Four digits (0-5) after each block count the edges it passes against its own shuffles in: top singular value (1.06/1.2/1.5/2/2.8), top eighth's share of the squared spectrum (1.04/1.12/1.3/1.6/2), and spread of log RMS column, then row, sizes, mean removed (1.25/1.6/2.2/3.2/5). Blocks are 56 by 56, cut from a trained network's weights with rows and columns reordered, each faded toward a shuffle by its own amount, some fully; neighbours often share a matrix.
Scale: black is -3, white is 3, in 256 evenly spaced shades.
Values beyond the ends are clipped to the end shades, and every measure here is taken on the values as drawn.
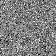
1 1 0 0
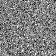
0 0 0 0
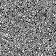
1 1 0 0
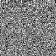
3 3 1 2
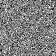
0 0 0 0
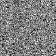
3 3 1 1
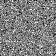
0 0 0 0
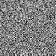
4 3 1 1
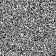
0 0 0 0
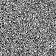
1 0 0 0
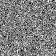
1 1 0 0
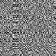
4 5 2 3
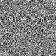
3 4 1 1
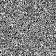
2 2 0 0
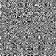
3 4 1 3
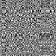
4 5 2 3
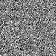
3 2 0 0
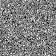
0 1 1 0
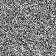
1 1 0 0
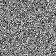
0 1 0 0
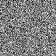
2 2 0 1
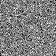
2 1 0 0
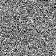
3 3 0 1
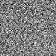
3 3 1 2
